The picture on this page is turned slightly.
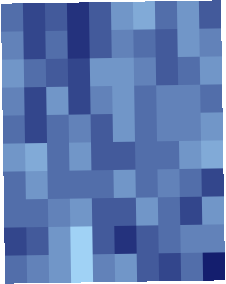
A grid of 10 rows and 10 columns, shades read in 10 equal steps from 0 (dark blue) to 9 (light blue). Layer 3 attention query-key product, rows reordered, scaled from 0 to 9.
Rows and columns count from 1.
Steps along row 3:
down down down up same down down up up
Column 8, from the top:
4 3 3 5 5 4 5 4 4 2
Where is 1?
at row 1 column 4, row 2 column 4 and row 9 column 6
